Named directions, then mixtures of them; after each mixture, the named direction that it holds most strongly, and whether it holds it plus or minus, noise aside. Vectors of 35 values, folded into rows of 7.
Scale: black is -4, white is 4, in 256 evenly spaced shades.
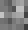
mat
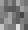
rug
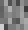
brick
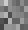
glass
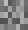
glass, plus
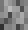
rug, minus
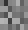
glass, minus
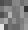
glass, minus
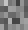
brick, plus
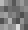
rug, plus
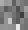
rug, plus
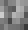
mat, plus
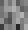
rug, minus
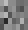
glass, plus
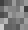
glass, minus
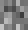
rug, plus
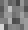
brick, plus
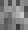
rug, minus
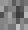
mat, minus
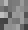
glass, plus
